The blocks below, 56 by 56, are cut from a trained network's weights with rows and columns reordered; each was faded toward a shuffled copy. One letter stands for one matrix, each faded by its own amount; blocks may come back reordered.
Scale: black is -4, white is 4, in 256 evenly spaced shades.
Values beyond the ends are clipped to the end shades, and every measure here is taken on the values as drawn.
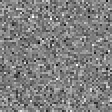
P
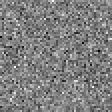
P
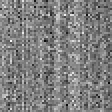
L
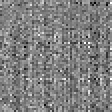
L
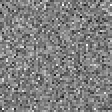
P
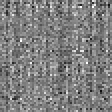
L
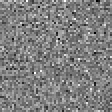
P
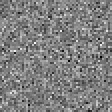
P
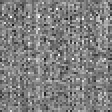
L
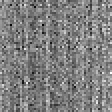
L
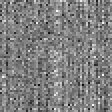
L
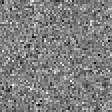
P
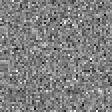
P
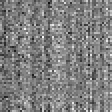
L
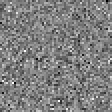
P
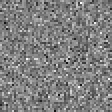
P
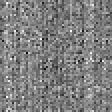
L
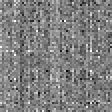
L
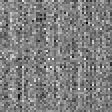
L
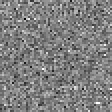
P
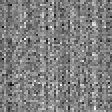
L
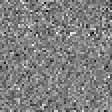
P
